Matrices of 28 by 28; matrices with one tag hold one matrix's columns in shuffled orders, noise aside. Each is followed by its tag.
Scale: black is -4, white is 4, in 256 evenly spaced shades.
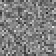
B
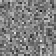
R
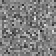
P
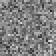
R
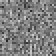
R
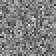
P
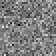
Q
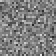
Q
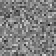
Q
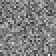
Q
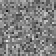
R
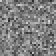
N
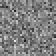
R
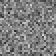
B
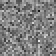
R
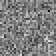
R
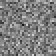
Q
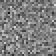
B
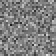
Q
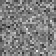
N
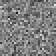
B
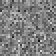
R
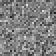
B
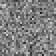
B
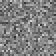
Q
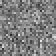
R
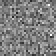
B
